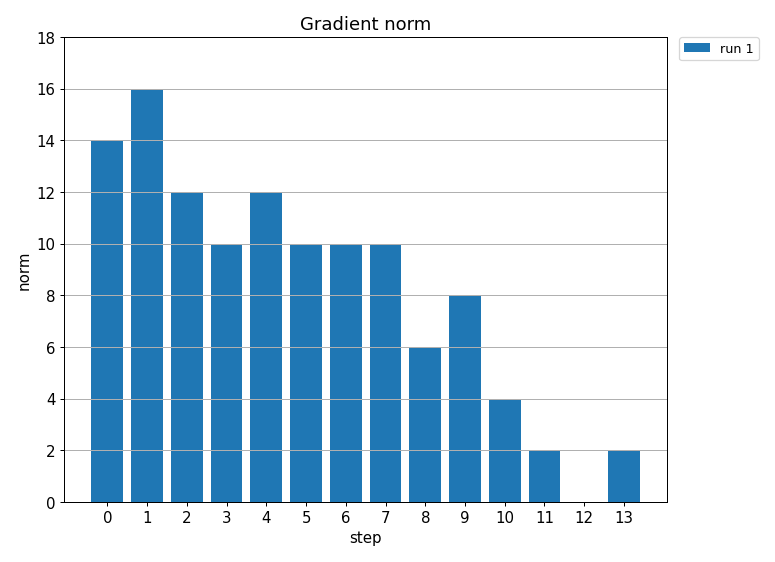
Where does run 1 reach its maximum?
1
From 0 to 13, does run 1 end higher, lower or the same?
lower
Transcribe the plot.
Title: Gradient norm
x-axis: step, ticks 0 1 2 3 4 5 6 7 8 9 10 11 12 13
y-axis: norm, ticks 0 2 4 6 8 10 12 14 16 18
Legend: run 1
Values:
run 1: 14 16 12 10 12 10 10 10 6 8 4 2 0 2
